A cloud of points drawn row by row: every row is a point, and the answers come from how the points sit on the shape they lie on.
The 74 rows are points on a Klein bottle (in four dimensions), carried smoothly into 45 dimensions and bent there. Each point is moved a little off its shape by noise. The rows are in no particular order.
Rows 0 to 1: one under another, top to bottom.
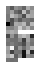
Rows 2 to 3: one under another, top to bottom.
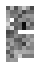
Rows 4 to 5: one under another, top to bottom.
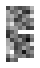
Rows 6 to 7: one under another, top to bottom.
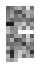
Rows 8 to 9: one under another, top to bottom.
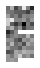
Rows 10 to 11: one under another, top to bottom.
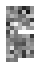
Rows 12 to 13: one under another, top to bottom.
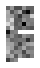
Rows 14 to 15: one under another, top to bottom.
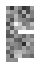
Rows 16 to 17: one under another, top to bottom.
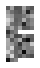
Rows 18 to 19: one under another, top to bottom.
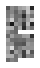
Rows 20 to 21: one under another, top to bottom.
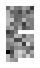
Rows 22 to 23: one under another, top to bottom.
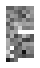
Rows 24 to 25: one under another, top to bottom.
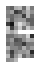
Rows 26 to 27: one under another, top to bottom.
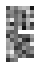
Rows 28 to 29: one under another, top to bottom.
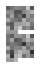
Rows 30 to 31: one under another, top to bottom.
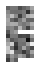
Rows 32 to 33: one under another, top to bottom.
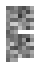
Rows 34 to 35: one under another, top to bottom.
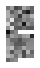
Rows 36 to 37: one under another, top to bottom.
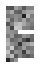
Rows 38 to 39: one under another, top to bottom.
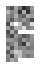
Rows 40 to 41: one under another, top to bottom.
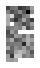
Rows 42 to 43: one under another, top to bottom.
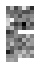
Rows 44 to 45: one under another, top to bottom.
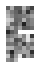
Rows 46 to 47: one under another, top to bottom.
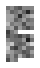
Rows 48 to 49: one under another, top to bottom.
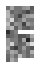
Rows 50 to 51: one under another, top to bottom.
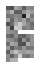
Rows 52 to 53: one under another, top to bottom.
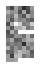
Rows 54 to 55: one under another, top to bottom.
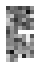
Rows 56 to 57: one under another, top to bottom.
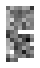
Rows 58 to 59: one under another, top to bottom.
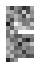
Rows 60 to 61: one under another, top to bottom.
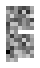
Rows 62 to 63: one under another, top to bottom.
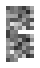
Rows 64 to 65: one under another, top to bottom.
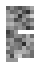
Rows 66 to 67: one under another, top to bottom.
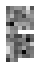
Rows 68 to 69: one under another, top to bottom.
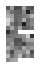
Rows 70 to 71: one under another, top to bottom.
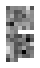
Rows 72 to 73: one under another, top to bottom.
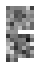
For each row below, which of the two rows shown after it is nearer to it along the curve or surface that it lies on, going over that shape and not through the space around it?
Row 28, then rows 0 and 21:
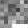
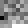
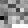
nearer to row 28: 0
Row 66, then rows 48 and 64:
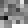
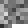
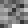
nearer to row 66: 48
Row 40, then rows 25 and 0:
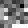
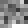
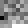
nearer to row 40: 0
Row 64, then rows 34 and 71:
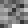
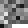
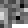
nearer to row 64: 34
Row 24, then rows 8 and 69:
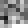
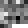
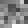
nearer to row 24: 69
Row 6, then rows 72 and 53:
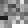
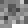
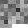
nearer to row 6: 72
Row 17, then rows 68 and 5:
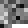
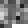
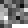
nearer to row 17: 5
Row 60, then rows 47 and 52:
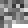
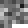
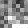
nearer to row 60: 47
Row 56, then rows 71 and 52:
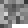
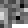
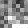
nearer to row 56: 71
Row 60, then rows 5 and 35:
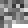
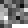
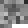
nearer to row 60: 5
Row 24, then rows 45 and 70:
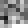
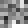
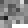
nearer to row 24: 45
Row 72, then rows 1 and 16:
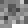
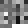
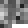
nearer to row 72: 1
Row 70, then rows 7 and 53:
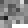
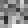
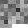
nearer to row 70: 53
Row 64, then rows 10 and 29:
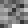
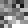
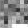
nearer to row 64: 10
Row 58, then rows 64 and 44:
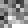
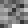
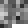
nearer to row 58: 64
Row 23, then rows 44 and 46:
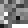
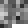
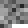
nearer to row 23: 46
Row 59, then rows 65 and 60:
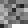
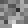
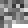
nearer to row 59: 60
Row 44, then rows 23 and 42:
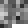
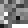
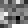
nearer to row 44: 42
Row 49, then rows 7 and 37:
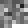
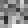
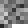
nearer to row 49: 37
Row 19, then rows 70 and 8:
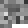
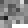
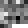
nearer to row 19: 70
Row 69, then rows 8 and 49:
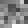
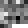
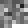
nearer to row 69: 8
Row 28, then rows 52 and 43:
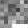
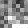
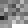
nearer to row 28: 43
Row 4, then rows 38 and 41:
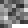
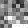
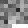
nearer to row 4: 38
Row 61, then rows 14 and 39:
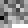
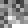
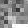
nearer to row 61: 14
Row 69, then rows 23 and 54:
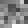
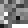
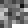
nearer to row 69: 23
